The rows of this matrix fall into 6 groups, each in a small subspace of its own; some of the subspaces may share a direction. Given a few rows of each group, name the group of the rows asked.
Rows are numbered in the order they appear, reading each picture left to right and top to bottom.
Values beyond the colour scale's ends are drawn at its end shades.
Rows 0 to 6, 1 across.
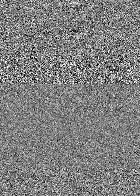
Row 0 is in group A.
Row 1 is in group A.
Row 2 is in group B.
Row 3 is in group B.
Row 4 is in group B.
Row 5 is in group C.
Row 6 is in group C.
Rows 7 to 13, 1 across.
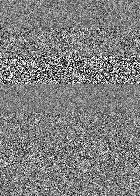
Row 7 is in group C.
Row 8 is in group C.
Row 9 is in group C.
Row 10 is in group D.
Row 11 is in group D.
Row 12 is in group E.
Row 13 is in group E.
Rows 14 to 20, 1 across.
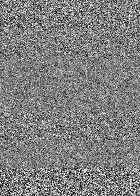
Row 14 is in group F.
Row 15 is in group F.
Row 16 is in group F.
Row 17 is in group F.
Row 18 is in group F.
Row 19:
D
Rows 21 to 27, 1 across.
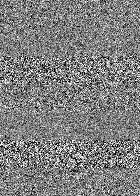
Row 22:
D
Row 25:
F
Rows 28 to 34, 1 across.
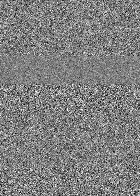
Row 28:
C
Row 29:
B
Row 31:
D
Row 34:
B
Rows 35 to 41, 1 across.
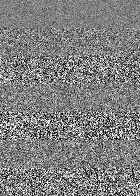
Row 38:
B
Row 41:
D
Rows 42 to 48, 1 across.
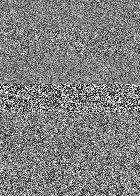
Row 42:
C
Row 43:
D
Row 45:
B
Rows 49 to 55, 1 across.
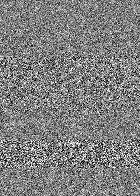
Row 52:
C
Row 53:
C
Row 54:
A
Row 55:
A
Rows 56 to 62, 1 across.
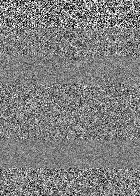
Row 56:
D
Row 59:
E
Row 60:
D
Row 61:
C
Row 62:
C
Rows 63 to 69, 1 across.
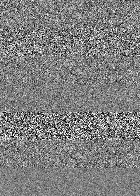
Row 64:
F
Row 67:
F
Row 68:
D
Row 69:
E
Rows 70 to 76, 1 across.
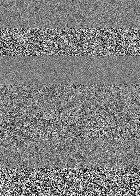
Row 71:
C
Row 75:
D
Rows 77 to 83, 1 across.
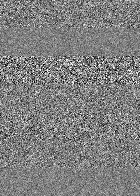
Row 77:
B
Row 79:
D
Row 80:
D
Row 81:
E
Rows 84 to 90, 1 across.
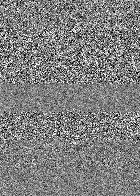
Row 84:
D
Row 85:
A
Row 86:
D
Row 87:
E
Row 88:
F
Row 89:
A
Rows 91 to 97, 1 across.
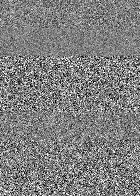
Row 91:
C
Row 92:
C
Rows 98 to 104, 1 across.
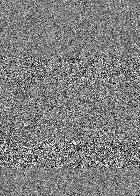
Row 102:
C
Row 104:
E
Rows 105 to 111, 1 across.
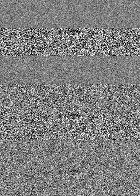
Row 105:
C
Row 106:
A
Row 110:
A
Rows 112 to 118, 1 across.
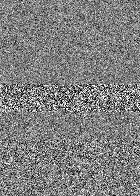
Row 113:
C
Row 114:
C
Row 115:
F
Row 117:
C
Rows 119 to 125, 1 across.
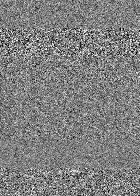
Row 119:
D
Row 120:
E
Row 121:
D
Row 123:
E
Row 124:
C
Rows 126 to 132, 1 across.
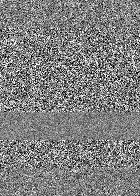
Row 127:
C
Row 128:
D
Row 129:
F
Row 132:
A
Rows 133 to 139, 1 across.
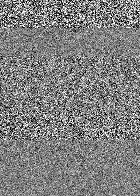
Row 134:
A
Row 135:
A
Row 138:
D
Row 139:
A
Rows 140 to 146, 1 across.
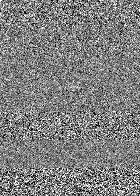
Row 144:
B
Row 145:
B
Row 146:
C
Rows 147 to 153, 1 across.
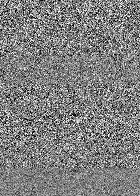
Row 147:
B
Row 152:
B
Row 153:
A
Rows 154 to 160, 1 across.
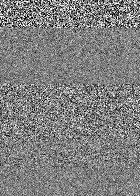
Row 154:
B
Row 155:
A
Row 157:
D
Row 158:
C
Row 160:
B
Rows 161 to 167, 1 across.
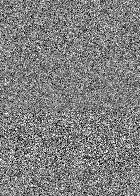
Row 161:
F
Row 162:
E
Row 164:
B
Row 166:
C
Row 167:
B
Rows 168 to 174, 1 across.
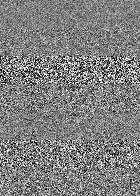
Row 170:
C
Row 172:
A
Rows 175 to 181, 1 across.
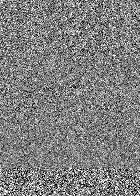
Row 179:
D
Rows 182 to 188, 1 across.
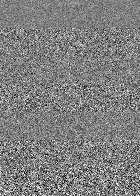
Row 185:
E
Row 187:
B
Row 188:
E
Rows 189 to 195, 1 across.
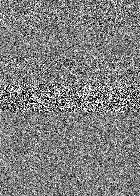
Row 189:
C
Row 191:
B
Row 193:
E
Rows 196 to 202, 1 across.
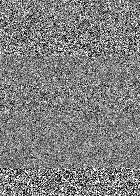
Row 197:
F
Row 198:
F
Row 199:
F
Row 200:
D
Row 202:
B
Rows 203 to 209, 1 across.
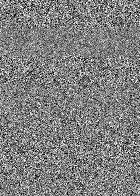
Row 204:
E
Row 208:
C
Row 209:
D
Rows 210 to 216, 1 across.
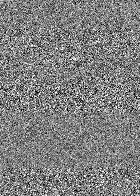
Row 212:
A
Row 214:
E
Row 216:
C
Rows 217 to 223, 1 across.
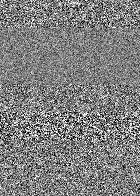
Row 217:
A
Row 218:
C
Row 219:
F
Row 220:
E
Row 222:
F
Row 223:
D
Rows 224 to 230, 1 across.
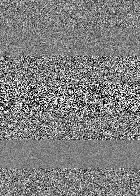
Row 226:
F
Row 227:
F
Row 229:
B
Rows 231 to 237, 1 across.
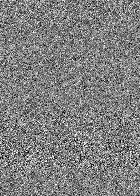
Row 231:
C
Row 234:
E
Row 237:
C
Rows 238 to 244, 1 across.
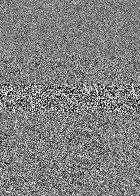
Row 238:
A
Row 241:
D
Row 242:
C
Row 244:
C
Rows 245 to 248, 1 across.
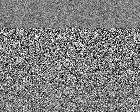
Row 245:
F
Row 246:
D
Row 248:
B
